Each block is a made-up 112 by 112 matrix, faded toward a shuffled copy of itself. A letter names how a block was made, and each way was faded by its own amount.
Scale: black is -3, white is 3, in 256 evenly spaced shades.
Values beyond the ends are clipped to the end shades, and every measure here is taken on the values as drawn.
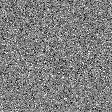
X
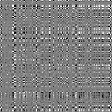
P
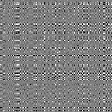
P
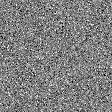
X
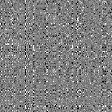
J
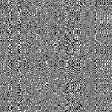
J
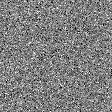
X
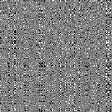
J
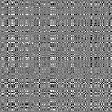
P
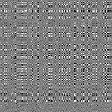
P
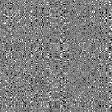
J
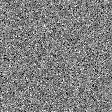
X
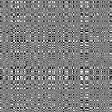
P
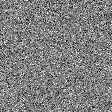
X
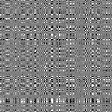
P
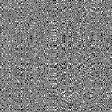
J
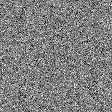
X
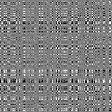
P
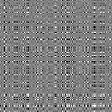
P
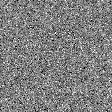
X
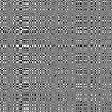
P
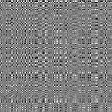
P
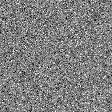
X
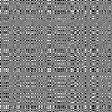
P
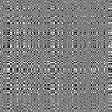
P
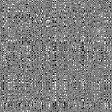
J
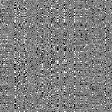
J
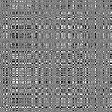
P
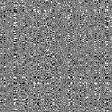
J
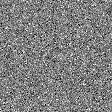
X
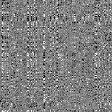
J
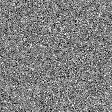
X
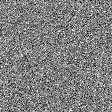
X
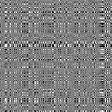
P
